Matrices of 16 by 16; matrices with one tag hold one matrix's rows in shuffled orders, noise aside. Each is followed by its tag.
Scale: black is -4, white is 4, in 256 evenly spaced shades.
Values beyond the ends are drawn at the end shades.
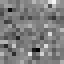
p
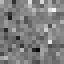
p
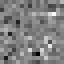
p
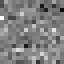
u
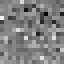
u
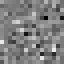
u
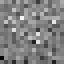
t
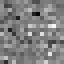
p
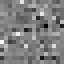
u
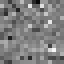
p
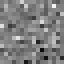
u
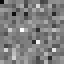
t
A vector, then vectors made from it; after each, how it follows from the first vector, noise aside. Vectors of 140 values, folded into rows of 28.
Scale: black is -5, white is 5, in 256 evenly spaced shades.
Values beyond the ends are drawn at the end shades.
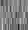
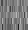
sign-scrambled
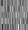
sign-scrambled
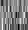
scaled up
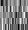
scaled up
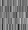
sign-scrambled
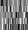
scaled up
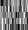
scaled up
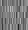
sign-scrambled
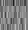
wrapped around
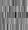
wrapped around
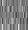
sign-scrambled
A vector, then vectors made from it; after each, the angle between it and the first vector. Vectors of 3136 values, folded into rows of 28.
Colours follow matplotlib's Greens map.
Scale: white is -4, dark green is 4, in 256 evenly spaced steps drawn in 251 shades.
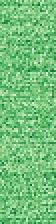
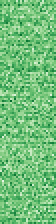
nearly parallel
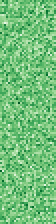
partly opposed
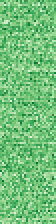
nearly opposite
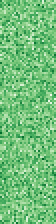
partly aligned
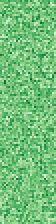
partly opposed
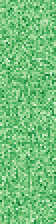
orthogonal
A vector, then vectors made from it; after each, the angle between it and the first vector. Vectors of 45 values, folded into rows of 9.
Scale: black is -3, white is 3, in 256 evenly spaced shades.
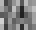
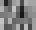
nearly parallel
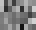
partly aligned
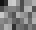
orthogonal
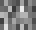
nearly opposite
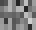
orthogonal
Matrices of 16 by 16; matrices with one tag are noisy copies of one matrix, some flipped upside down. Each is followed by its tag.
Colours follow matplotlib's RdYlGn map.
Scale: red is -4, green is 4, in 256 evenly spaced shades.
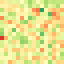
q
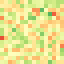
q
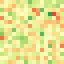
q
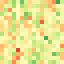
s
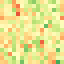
s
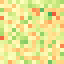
q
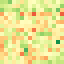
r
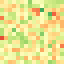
q
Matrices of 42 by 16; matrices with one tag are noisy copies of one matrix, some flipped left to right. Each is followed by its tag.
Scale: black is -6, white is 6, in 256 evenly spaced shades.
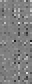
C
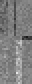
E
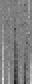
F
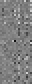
C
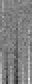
F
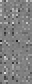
C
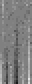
F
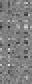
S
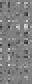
S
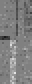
E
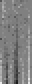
F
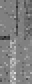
E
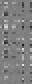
S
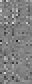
C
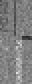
E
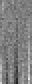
F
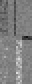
E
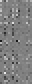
C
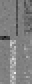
E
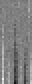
F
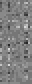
S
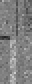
E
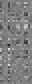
S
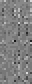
C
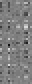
S
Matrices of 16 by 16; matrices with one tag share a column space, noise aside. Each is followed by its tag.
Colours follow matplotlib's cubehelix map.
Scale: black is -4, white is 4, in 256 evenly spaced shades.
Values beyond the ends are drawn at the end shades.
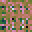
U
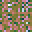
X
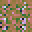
U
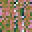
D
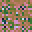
U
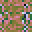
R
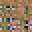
U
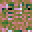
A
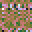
A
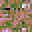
A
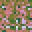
U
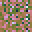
X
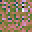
X
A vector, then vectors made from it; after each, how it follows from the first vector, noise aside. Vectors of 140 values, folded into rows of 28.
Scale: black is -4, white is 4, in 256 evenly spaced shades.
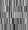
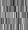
reversed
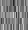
reversed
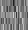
reversed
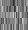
reversed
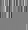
partly zeroed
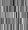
reversed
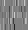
partly zeroed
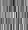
reversed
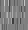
partly zeroed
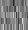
reversed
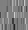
partly zeroed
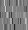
partly zeroed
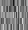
reversed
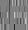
partly zeroed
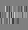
partly zeroed
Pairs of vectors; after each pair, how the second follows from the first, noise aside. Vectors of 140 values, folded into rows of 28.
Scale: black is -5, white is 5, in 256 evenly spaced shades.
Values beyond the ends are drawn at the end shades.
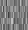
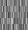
copied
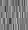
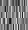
scaled up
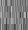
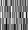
scaled up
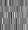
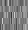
copied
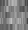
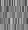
sign-scrambled
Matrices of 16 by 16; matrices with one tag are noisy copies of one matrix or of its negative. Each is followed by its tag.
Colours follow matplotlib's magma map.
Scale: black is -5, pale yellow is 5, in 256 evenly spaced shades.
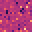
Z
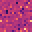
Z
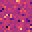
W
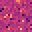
W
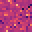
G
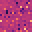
Z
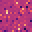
Z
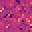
W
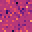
Z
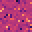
W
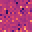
Z
